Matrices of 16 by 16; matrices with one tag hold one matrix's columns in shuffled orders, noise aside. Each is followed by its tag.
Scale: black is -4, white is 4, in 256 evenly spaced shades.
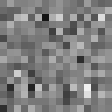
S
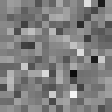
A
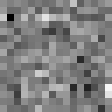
S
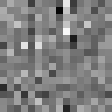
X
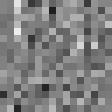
X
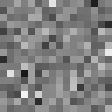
A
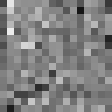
X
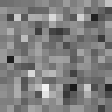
S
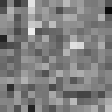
X
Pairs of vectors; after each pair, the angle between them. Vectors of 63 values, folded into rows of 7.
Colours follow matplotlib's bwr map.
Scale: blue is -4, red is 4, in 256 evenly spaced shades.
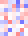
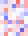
nearly opposite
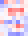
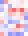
nearly parallel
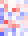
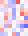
orthogonal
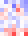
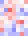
partly opposed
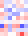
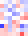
nearly parallel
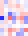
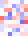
partly opposed
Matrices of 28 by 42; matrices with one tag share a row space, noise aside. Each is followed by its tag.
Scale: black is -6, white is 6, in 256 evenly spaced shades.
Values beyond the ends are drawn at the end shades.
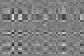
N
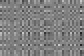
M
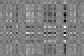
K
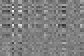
N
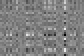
K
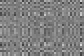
M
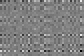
M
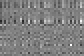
M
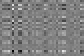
N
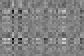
N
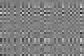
M
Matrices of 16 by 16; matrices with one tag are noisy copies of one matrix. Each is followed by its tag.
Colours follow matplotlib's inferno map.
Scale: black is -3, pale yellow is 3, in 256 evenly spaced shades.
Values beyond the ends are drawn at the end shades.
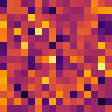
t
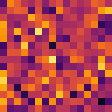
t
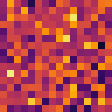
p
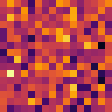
p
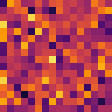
t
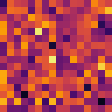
t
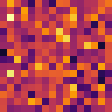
p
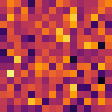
p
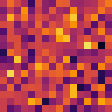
p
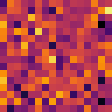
t
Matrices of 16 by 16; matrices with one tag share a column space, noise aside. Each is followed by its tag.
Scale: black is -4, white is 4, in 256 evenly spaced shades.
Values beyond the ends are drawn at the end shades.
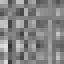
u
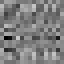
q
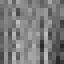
u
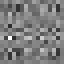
q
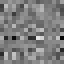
q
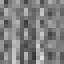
u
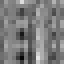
u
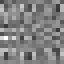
q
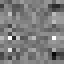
q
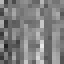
u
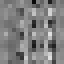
u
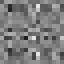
q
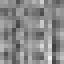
u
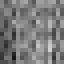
u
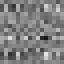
q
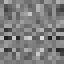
q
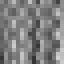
u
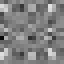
q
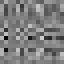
q
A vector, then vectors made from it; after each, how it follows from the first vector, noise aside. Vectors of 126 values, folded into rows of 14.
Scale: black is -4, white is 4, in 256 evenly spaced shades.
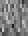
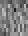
reversed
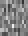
sign-scrambled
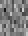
wrapped around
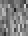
reversed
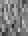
copied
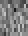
reversed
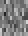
wrapped around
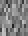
sign-scrambled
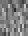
reversed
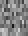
sign-scrambled
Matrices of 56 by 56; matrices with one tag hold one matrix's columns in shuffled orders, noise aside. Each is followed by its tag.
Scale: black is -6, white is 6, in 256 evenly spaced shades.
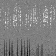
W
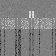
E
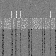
E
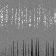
W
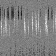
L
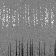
W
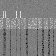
E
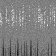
W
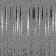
L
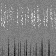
W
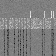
E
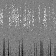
W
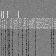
E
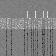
E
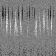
L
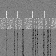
E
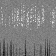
W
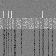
E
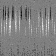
L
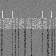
E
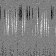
L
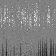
W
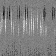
L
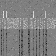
E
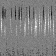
L
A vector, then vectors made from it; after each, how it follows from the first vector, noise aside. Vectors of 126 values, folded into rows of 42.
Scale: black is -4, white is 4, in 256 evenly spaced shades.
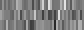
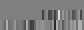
partly zeroed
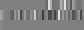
partly zeroed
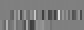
partly zeroed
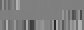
partly zeroed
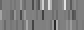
partly zeroed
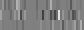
partly zeroed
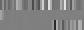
partly zeroed
